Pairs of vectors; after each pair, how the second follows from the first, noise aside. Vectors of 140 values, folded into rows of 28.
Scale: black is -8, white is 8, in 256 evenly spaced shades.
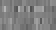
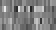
scaled up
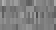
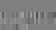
partly zeroed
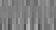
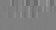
partly zeroed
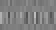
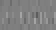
partly zeroed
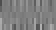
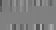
partly zeroed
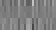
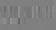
partly zeroed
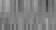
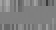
partly zeroed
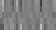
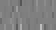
partly zeroed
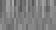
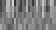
scaled up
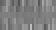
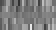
scaled up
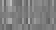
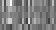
scaled up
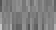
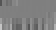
partly zeroed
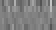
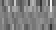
scaled up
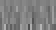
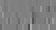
partly zeroed
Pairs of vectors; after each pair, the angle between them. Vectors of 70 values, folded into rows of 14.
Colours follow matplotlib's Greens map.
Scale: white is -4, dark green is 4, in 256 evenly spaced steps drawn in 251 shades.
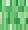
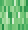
orthogonal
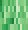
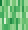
partly aligned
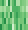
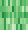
partly aligned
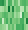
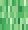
partly opposed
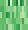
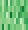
partly opposed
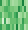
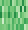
partly aligned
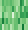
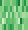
partly opposed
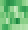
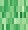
orthogonal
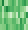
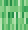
partly opposed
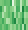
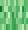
partly aligned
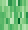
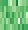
nearly opposite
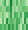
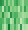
orthogonal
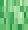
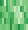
nearly parallel
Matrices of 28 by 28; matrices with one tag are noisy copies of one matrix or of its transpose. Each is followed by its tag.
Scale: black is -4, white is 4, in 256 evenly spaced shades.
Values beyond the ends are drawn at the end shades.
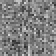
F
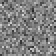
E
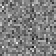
E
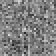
F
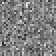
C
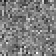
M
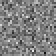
E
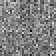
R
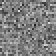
C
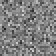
E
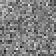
R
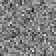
E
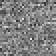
C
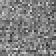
R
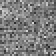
R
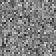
C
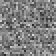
F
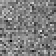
R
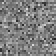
C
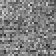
R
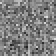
F
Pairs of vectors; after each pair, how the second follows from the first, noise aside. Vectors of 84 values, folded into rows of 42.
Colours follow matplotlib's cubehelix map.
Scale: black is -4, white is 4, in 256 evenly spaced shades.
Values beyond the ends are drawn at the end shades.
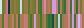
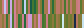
reversed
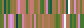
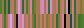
sign-scrambled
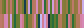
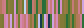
sign-scrambled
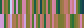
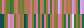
reversed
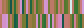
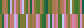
sign-scrambled
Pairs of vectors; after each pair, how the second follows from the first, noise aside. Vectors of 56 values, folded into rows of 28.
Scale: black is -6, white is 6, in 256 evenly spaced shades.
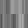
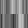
scaled up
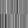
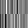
scaled up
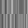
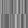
reversed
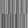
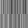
reversed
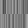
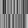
scaled up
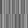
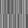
reversed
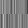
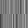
reversed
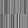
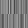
reversed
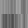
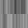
reversed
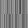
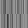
reversed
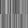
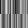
scaled up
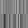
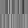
reversed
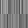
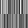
scaled up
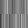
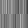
reversed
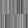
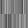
reversed
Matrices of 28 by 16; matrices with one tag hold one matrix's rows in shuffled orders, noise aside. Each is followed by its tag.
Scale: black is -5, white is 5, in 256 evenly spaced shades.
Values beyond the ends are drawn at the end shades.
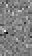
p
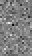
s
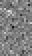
s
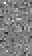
p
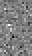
s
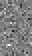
s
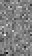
p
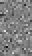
p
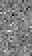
s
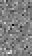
s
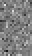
p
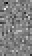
p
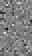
p
